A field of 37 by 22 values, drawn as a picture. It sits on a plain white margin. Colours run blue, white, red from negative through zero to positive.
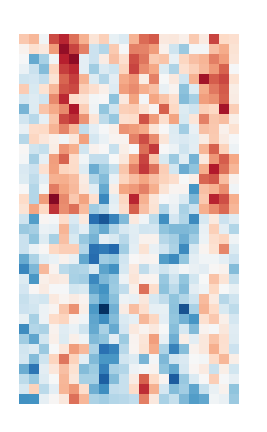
Streaks run downward. A horizontal seam about 50% of the way down splits the table, and the top part is higher. On average the colour sits 50% of the way up the scale. Stripes running up and down repeat 3 times from left to right.
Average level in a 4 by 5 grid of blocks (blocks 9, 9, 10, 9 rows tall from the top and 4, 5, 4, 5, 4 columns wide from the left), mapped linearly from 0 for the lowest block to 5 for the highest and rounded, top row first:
2 4 4 3 5 | 3 3 4 2 5 | 1 0 1 0 2 | 1 1 1 1 2
